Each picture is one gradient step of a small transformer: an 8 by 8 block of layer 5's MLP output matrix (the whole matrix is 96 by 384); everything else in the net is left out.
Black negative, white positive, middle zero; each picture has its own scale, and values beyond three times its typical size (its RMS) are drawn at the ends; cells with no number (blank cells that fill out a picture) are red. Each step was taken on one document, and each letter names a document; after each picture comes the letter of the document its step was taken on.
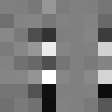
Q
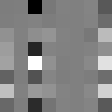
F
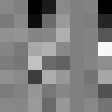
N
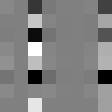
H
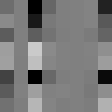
H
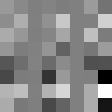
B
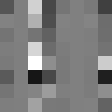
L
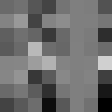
N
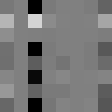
H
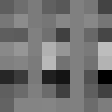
B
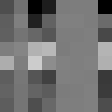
N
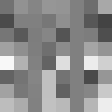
B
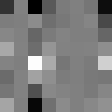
F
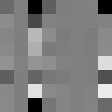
H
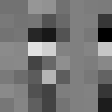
Q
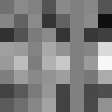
B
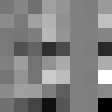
Q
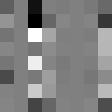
L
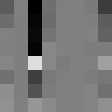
L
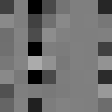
F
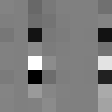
H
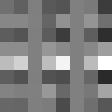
B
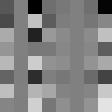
H
